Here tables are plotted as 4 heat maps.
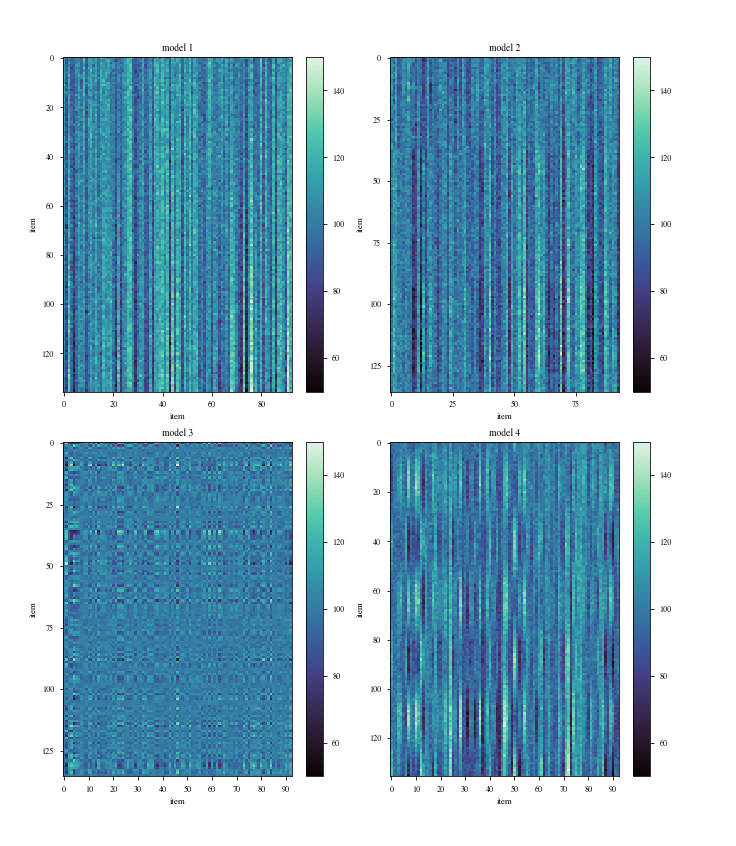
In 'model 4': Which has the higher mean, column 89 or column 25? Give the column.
89
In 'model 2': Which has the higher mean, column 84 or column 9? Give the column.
84
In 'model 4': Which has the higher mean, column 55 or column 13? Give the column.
55
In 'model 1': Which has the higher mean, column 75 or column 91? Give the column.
91
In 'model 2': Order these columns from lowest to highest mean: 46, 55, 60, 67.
55, 67, 46, 60
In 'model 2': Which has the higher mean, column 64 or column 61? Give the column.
61
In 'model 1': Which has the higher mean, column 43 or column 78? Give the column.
78
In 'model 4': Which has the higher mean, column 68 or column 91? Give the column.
68
